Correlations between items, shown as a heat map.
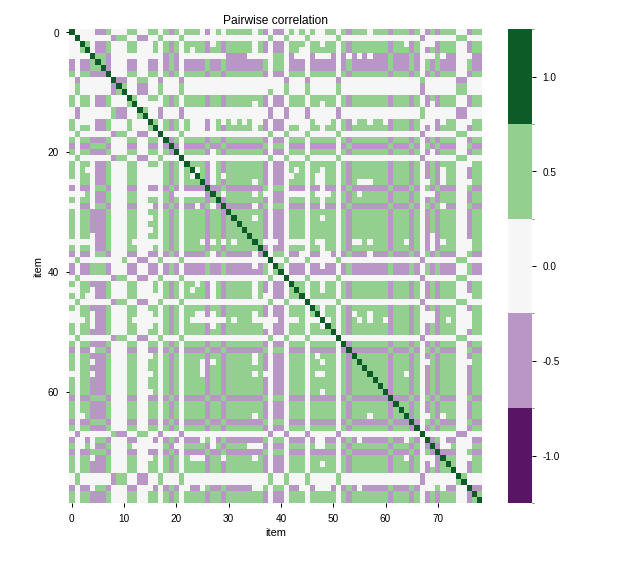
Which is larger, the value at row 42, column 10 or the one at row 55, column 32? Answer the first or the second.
the second
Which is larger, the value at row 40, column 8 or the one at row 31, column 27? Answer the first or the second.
the second
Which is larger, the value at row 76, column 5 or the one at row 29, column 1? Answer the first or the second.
the first
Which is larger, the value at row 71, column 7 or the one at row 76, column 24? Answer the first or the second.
the first
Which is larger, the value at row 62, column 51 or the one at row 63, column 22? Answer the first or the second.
the second
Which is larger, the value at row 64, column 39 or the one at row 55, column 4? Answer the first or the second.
the second
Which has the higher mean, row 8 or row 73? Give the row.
73
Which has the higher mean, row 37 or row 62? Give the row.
62
